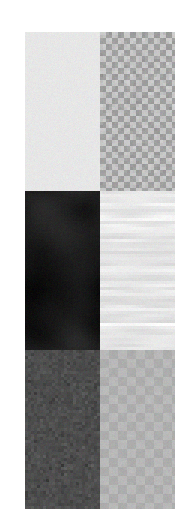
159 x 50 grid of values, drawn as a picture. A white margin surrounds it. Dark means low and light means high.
The table splits into 3 rows of 2 panels. Panel 1,1: very high, flat. Panel 1,2: high, checkered. Panel 2,1: very low, smooth, faint in contrast. Panel 2,2: very high, streaked across, faint in contrast. Panel 3,1: low, fine-grained, faint in contrast. Panel 3,2: high, checkered, faint in contrast.
